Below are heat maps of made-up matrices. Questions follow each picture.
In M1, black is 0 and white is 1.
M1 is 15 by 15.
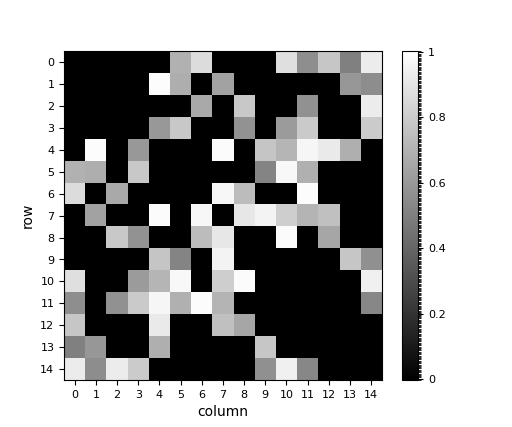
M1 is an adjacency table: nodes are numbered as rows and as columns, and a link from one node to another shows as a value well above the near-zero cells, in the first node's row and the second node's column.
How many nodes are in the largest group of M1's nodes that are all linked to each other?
3
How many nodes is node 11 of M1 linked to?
8
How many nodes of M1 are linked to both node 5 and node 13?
3
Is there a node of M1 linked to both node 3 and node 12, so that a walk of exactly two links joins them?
yes
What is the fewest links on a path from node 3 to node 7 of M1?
2
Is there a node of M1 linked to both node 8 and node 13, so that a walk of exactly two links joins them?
no
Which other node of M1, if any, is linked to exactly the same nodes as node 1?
node 9
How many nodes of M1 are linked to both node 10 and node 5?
2
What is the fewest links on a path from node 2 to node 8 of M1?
1
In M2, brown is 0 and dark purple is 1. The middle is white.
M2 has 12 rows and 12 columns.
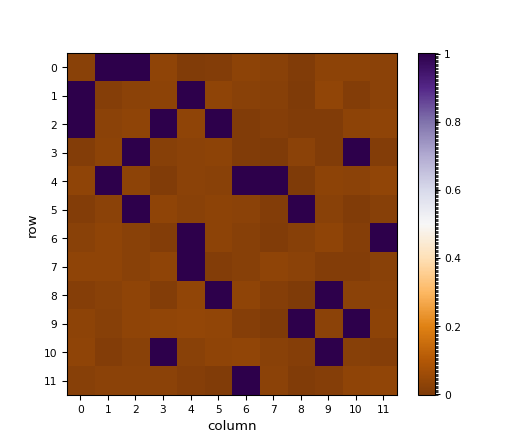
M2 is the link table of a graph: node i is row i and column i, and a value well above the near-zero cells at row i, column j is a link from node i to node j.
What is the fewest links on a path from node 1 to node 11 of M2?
3
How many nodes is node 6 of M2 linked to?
2
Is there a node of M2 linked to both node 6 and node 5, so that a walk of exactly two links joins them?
no
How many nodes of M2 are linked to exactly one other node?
2
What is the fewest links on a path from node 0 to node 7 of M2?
3
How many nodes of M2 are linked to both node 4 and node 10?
0
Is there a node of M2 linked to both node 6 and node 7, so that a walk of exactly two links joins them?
yes
